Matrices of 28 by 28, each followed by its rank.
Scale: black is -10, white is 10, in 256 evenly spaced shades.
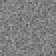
full rank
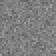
full rank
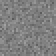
full rank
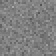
full rank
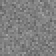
full rank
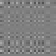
one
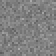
full rank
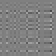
one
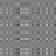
one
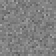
full rank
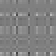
one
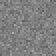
full rank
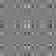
one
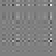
one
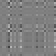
one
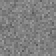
full rank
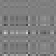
one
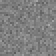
full rank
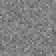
full rank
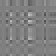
one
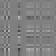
one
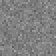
full rank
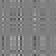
one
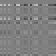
one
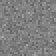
full rank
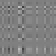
one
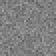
full rank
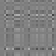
one
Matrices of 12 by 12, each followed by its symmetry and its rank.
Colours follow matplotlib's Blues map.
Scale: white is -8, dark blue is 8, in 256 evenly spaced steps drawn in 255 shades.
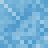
symmetric, full rank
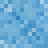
symmetric, full rank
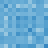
symmetric, rank two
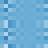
neither, rank one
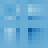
symmetric, rank one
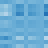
neither, rank one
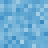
antisymmetric, full rank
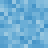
antisymmetric, full rank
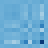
symmetric, rank one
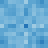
symmetric, rank two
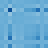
symmetric, rank one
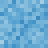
symmetric, full rank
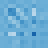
symmetric, rank two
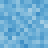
antisymmetric, full rank
